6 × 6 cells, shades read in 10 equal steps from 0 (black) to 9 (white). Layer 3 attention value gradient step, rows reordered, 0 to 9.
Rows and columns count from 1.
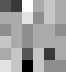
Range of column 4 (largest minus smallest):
2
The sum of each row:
33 38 33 36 31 32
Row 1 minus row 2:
-3 -4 1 1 0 0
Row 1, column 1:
3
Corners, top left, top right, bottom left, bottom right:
3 6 8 5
